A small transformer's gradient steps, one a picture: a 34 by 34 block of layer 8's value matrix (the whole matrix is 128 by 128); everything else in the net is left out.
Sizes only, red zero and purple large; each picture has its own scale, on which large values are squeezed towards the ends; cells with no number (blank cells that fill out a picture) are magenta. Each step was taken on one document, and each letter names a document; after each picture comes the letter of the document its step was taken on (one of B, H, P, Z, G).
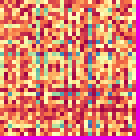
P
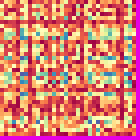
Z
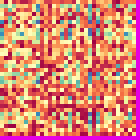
Z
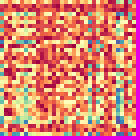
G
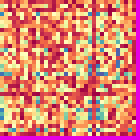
Z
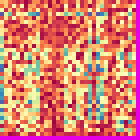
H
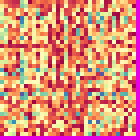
Z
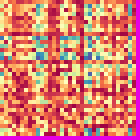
Z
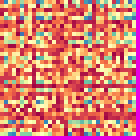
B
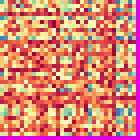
G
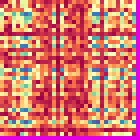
H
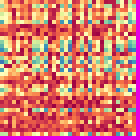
G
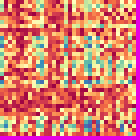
P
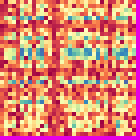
B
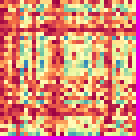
B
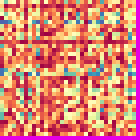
H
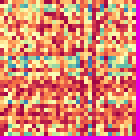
P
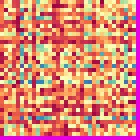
B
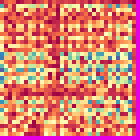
G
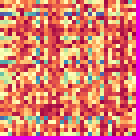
H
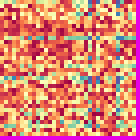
B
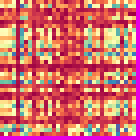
B
